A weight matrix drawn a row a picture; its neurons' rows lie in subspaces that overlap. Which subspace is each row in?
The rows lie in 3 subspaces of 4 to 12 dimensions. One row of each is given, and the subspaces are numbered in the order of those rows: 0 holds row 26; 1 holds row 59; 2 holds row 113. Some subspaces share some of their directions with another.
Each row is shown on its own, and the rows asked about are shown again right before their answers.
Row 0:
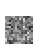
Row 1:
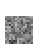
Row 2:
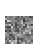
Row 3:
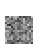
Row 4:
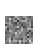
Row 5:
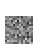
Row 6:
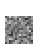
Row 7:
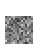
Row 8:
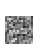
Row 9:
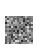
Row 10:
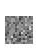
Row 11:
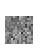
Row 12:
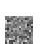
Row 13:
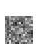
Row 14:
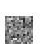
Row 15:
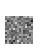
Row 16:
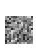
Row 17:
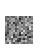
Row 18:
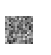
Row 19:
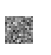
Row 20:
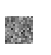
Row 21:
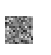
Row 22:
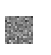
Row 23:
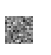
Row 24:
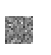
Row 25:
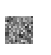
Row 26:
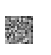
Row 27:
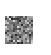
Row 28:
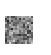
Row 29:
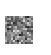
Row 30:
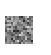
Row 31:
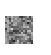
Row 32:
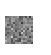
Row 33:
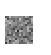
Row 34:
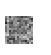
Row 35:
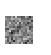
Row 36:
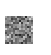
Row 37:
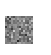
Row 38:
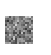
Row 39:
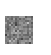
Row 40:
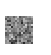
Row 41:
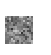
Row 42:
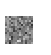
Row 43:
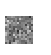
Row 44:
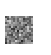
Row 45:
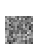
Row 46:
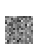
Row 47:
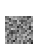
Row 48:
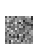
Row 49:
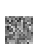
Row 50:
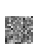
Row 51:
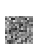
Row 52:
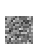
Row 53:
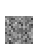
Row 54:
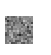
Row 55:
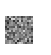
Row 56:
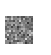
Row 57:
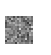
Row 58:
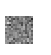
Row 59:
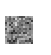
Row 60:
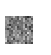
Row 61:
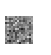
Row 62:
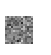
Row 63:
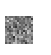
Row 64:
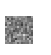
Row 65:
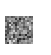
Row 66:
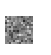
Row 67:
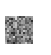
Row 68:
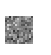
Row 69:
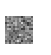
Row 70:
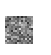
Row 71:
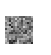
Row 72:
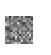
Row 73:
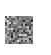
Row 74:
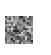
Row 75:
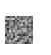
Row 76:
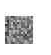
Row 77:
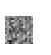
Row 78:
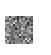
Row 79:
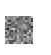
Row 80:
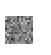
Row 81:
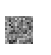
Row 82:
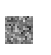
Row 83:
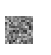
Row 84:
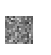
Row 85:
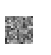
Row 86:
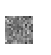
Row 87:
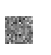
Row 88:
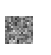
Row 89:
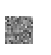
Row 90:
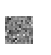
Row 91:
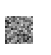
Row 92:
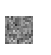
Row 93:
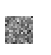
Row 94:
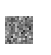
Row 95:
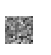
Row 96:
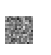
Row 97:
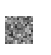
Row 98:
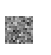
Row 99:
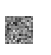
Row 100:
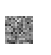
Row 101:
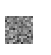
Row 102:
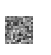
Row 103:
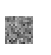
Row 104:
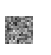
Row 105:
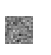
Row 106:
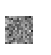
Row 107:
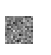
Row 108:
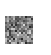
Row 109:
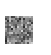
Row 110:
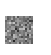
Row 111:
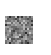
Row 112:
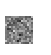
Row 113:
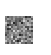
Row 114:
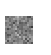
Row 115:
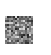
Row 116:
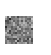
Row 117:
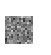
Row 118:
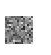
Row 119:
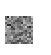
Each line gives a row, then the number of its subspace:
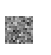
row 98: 2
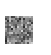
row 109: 1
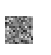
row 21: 1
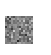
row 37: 0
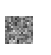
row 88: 2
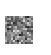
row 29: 2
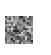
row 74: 2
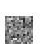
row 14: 0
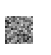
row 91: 0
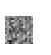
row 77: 0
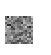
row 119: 1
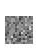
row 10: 2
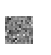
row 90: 0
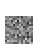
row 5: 0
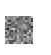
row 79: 1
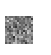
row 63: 1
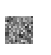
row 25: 1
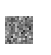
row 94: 2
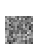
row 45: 2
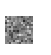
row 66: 2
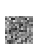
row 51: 0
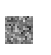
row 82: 2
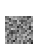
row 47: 0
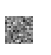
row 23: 2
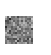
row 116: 0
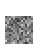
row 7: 1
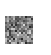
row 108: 1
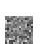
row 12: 1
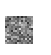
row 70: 0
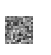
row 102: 0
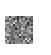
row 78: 0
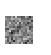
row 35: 0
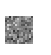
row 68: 1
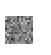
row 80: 0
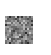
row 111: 0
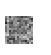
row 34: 1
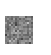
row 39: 1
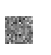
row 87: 0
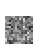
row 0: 2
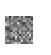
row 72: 1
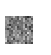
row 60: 2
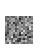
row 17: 2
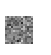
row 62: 0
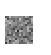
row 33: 1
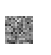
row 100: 1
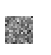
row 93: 1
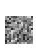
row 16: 0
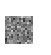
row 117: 0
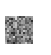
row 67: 1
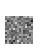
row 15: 1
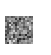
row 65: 2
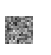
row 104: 2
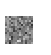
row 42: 0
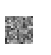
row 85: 1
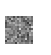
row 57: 0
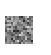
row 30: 2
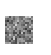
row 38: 1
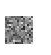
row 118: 0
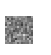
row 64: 0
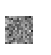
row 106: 1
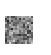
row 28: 2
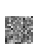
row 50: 2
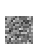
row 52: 0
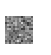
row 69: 0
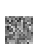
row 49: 1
